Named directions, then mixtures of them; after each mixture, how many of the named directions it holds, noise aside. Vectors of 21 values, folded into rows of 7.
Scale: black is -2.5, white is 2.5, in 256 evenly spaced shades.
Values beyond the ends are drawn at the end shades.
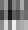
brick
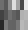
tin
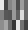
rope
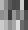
three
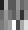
two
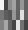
one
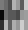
two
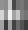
two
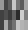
three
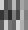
three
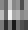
one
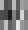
three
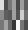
one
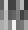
three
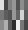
one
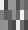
one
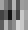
three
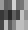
three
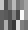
two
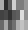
three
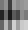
two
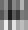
one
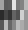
three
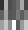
three
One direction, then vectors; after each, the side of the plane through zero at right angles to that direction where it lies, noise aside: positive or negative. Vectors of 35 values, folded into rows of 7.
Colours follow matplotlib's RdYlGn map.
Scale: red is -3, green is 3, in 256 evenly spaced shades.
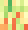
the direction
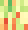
positive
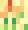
negative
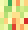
positive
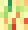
positive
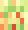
positive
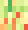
positive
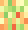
positive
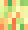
positive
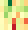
positive
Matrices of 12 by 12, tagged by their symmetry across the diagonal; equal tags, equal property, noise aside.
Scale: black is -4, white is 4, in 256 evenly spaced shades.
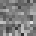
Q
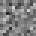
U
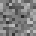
Q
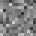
U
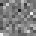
Q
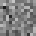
Q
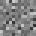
Q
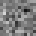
Q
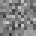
Q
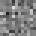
U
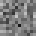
Q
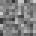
U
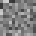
U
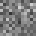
Q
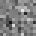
U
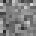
U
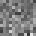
Q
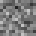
Q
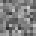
U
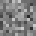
Q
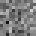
Q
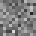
U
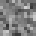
U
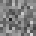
Q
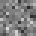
U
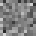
U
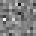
U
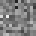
U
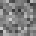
U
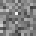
Q
